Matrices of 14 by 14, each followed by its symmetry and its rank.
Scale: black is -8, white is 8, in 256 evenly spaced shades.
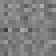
neither, rank three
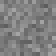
neither, full rank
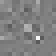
symmetric, rank three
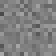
neither, rank three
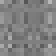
neither, rank two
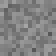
symmetric, full rank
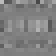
neither, rank two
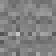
neither, rank three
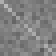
symmetric, full rank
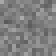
neither, full rank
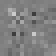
symmetric, rank three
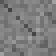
symmetric, full rank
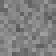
neither, full rank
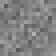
symmetric, full rank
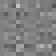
neither, rank two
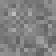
symmetric, rank three
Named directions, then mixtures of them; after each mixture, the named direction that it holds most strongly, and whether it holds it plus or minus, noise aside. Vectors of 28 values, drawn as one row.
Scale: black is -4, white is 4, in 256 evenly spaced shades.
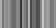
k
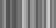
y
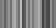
k, minus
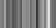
y, plus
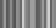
y, plus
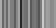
k, plus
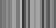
k, minus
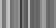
k, plus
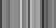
k, minus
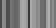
y, plus
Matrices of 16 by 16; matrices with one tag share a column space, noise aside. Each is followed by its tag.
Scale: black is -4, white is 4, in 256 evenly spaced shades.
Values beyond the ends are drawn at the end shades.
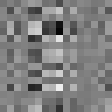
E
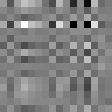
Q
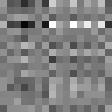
Q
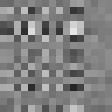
E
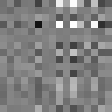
Q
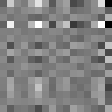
Q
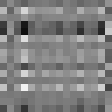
E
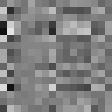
E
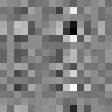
E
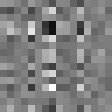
E
